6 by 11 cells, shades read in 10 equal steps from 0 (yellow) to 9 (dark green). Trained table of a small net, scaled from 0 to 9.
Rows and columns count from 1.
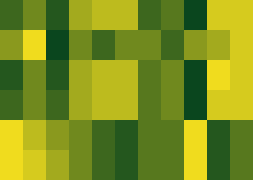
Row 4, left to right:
7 5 7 3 2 2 6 5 9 1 1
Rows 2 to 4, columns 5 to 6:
7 5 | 2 2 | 2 2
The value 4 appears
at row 2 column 1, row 2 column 9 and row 5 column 3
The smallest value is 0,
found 6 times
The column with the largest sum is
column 3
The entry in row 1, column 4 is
3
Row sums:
51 50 49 48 52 50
